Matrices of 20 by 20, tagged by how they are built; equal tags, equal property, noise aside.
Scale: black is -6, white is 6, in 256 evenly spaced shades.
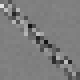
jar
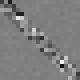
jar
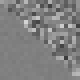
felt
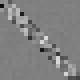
jar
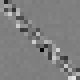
jar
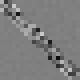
jar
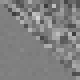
felt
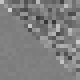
felt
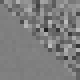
felt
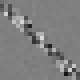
jar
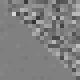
felt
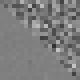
felt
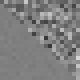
felt
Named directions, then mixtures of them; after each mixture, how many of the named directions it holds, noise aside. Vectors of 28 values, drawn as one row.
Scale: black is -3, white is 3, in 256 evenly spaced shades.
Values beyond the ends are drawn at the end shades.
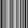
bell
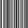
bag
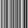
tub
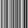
one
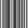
one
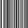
one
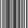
one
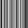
three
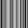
one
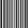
two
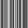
three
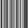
three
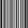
two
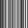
three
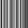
three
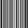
two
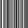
one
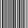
two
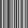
two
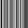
three
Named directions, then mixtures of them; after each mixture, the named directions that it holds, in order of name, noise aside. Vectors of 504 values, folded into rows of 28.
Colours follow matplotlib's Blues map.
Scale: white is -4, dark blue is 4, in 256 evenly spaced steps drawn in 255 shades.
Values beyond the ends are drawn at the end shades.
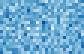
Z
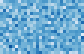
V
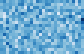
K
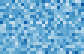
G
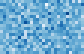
G, K, Z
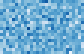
G, V, Z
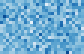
G, K, V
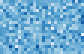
K, V, Z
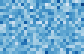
G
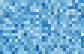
V, Z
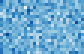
K, V, Z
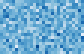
G, V, Z
